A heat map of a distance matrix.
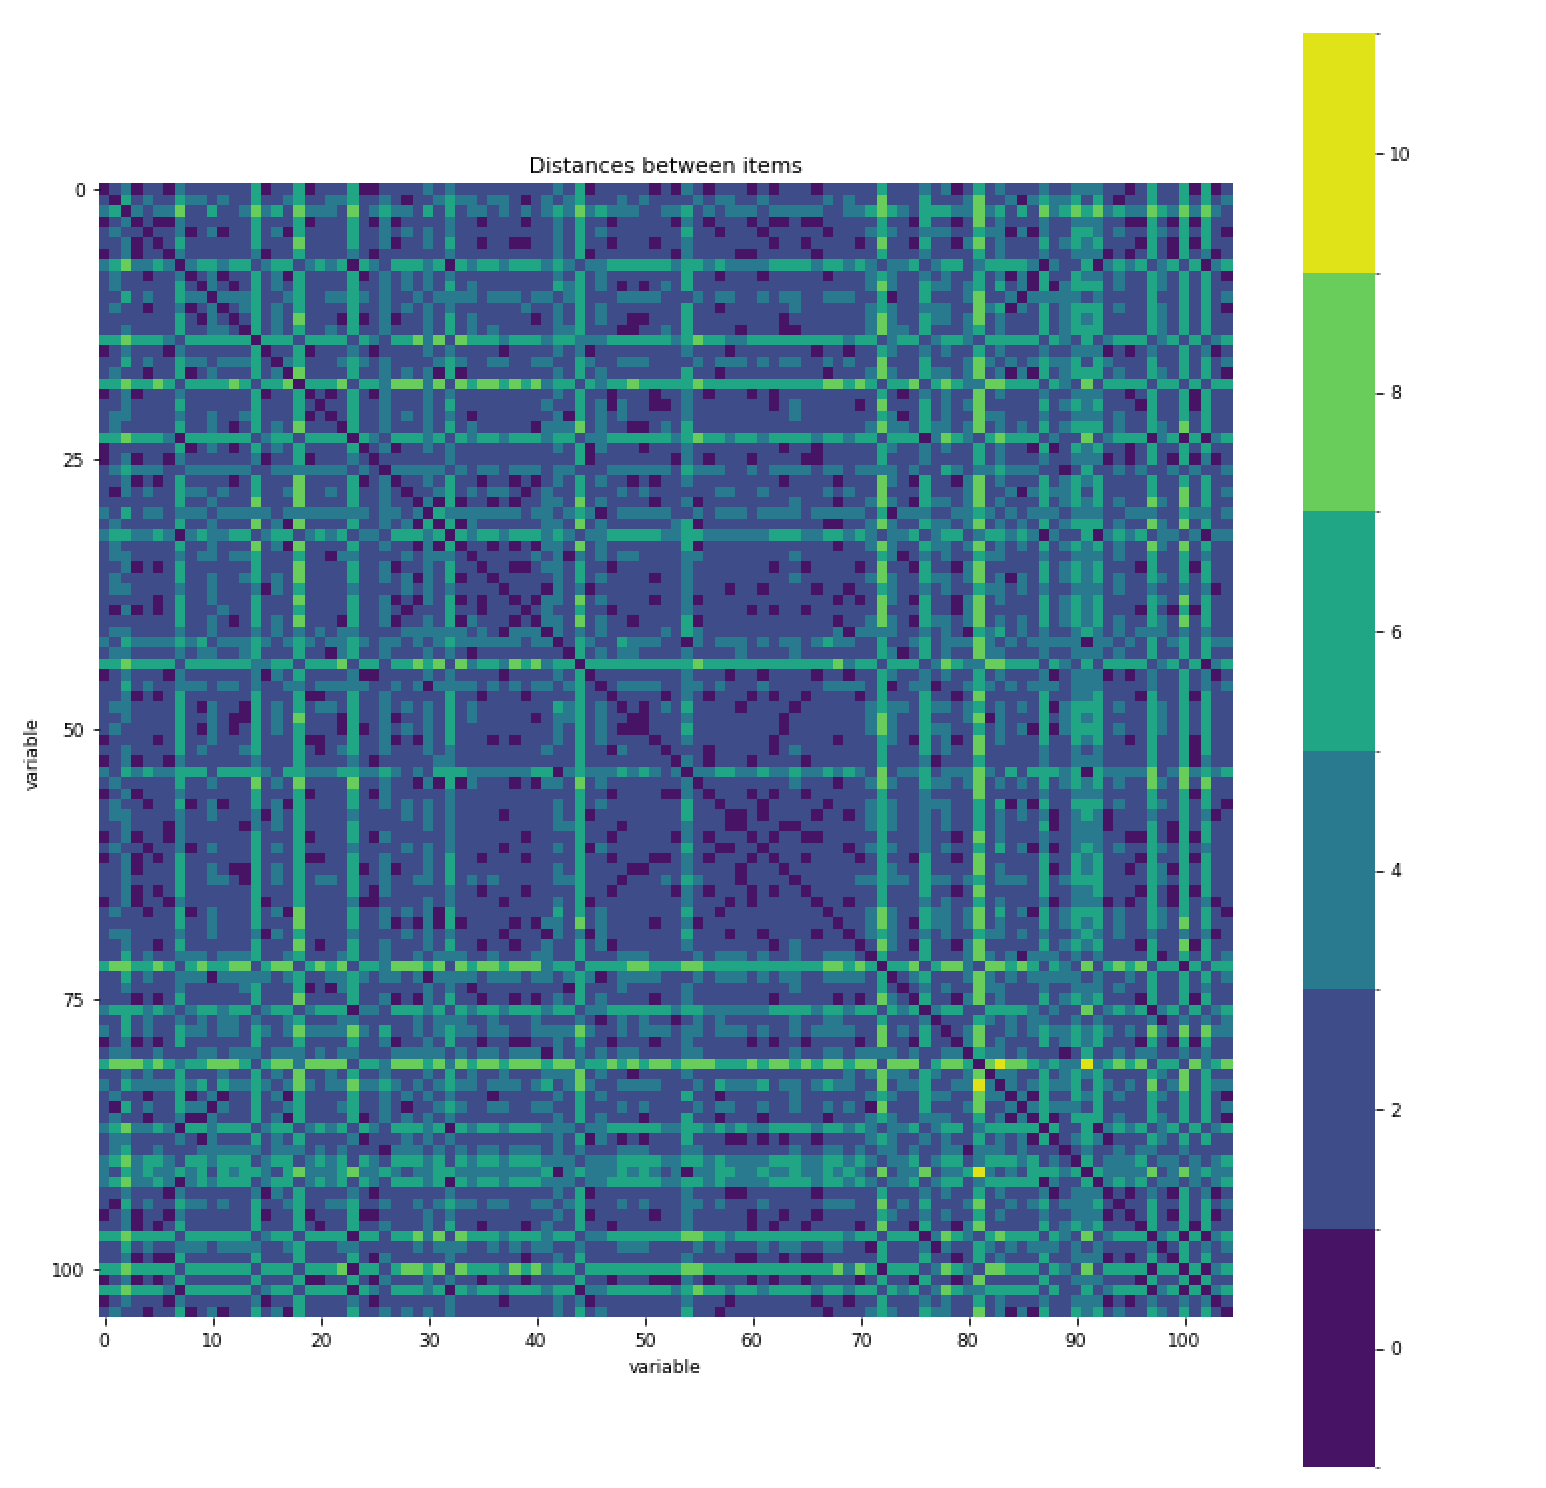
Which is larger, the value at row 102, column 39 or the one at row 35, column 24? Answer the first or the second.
the first
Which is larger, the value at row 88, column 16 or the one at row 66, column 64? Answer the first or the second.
the first
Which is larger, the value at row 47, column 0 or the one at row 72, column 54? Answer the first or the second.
the second
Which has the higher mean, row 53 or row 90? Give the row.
90
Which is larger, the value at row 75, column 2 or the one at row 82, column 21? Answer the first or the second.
the second
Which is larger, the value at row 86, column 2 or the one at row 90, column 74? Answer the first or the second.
the second
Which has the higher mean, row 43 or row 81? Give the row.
81
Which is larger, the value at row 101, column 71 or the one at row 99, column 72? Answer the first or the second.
the second
